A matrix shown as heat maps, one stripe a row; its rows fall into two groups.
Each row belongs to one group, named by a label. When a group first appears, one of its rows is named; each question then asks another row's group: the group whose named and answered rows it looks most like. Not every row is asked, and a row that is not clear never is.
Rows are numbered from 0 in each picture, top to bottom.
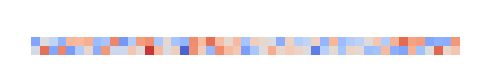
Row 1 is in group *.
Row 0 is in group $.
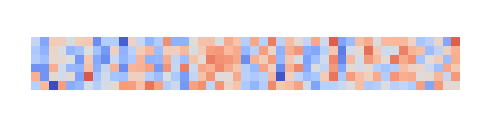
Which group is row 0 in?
$
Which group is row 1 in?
$
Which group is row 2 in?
$
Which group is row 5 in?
*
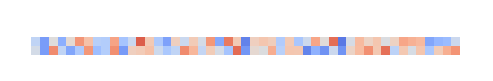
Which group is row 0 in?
$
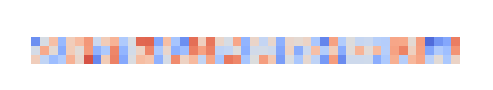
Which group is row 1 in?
$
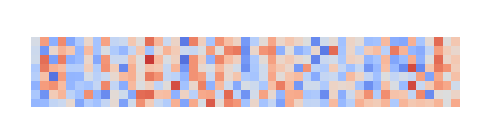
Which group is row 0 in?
*
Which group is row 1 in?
$
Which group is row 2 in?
*
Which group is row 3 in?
*
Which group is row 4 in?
*
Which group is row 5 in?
*
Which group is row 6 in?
$
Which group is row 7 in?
$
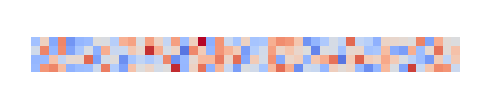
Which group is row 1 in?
*
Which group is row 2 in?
$
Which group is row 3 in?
*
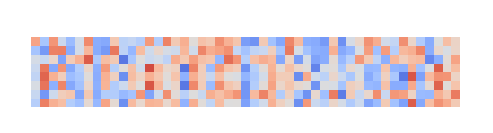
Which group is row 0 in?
$
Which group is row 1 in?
$
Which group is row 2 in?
$
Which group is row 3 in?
*
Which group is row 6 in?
$
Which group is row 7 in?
*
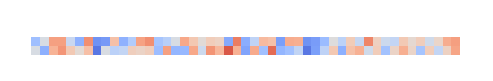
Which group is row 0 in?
$
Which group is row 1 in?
$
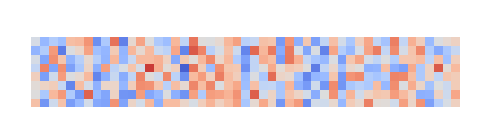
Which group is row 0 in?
$
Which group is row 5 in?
$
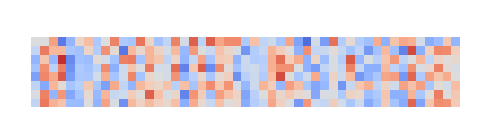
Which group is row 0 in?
$
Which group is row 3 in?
*
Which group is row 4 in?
*
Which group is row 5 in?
$
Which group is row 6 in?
*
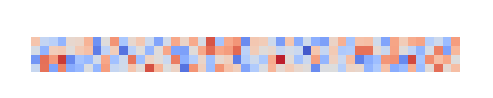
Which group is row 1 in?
$
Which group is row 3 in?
*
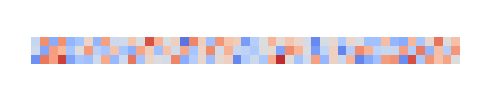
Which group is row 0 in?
*
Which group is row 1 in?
$
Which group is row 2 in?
*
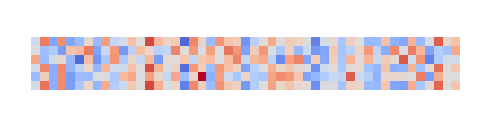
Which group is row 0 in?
*
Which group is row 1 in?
$
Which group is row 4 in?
*
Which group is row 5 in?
*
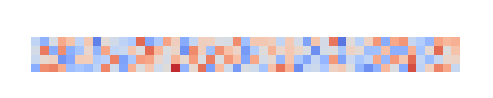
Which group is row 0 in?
$
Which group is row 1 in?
*
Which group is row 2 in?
$
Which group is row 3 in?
*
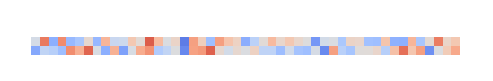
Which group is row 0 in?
*
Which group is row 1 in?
$
